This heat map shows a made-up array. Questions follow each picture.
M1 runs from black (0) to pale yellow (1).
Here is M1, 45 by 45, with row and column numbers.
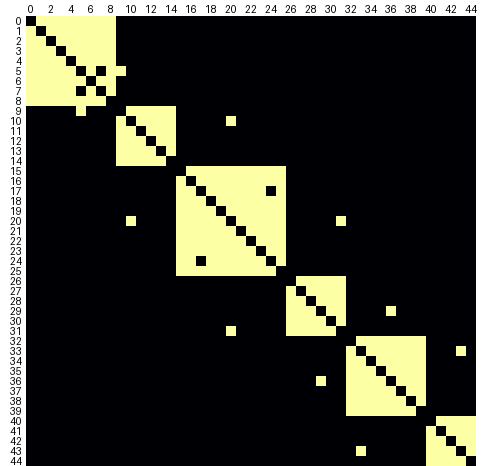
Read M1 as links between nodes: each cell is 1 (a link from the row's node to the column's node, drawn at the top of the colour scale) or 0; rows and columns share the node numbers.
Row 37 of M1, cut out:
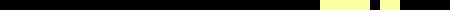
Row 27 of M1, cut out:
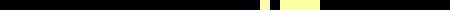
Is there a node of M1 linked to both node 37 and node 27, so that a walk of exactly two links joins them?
no
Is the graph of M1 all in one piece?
yes
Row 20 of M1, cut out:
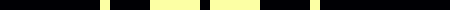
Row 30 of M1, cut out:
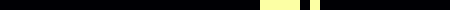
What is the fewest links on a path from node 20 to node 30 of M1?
2
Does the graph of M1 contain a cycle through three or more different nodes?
yes
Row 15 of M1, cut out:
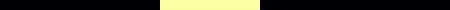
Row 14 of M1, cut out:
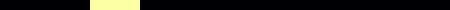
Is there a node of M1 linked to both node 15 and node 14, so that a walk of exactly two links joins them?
no
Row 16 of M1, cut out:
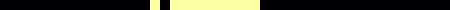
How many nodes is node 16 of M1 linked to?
10
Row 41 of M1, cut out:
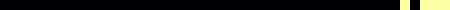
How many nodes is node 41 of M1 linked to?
4
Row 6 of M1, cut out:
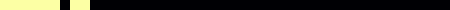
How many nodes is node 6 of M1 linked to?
8
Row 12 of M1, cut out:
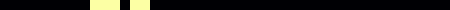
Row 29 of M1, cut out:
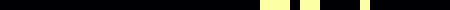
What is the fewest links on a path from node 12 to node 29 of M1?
4
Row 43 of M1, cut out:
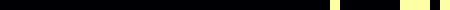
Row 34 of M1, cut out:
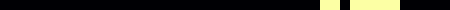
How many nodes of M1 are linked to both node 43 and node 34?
1
